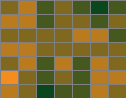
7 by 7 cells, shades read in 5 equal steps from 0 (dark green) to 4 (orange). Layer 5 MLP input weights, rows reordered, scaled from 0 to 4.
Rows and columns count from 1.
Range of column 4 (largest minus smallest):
2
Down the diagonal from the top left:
2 3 2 2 1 3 2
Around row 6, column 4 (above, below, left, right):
3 1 1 1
